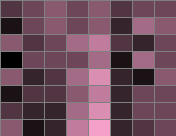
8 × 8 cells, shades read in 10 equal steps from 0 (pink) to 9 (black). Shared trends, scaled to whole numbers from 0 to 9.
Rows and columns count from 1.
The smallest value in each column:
4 5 4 2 0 6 3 4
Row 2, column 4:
5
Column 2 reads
5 5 6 5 7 6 7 8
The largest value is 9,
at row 4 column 1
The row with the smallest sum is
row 3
